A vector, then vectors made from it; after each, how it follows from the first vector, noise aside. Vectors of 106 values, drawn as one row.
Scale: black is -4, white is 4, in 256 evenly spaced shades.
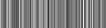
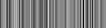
negated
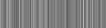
shrunk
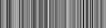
negated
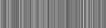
shrunk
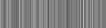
shrunk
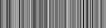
negated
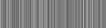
shrunk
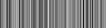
negated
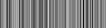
negated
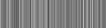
shrunk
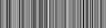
negated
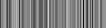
negated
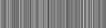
shrunk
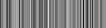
negated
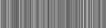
shrunk
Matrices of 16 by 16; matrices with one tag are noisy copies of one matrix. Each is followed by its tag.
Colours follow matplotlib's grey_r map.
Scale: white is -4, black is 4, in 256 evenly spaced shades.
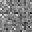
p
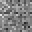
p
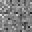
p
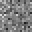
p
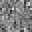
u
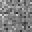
p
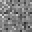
p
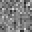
u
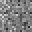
p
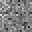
p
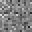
p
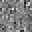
u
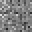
p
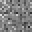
p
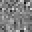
u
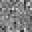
u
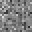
p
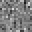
u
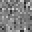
u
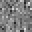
u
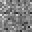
p
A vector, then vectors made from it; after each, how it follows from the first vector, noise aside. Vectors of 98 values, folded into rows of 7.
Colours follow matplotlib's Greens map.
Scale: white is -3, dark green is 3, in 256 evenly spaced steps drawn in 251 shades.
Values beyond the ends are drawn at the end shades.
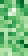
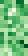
copied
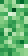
sign-scrambled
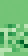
partly zeroed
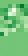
partly zeroed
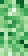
copied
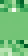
partly zeroed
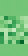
partly zeroed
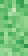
shrunk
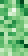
copied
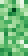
negated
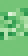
partly zeroed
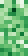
negated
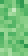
shrunk
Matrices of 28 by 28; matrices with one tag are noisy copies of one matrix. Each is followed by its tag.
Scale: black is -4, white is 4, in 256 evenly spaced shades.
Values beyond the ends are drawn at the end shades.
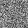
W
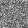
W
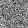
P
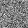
W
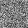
W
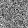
P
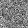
P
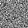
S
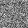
W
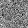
P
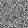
S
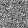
W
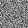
S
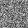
W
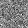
P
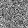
P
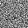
S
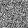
W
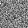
S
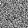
S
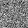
W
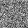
W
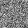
W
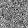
P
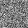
W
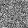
W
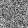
P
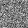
W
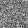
W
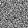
S
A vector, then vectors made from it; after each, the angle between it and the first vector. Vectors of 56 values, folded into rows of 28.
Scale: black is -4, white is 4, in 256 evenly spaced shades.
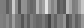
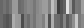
partly aligned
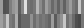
partly aligned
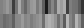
nearly opposite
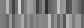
nearly opposite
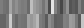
orthogonal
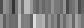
partly opposed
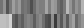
partly aligned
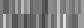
orthogonal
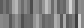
partly aligned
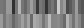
nearly opposite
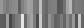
orthogonal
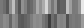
nearly parallel
